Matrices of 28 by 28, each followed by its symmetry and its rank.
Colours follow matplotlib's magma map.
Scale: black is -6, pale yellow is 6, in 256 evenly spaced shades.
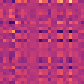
neither, rank two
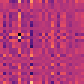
neither, rank two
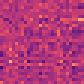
neither, rank five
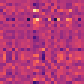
neither, rank three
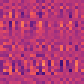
neither, rank three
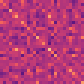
symmetric, rank five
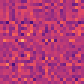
neither, rank five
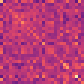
symmetric, rank five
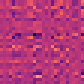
neither, rank three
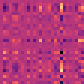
neither, rank two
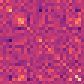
symmetric, rank five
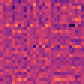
neither, rank five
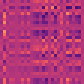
neither, rank two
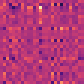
neither, rank three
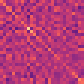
symmetric, rank five
